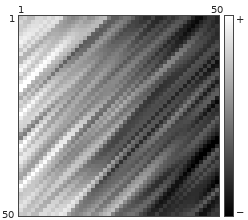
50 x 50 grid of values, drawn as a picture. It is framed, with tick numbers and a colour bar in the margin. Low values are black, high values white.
No row or column stands out. The grain runs diagonally up to the right. The field climbs toward the left. On average the colour sits 50% of the way up the scale.
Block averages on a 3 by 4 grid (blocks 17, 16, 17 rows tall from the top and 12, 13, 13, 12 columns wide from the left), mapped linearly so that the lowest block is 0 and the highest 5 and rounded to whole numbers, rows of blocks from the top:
5 3 1 0 | 5 3 1 1 | 5 3 1 0
